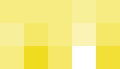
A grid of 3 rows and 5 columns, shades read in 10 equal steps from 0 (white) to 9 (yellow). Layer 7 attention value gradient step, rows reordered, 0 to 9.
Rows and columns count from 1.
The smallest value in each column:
4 5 5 0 5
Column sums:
14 20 16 7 19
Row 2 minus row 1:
-1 1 0 -1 1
